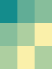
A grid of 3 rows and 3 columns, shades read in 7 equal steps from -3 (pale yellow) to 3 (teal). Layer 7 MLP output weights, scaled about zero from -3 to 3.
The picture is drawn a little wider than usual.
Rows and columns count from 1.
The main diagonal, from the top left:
3 -1 -1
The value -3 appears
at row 2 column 3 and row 3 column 2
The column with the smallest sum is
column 3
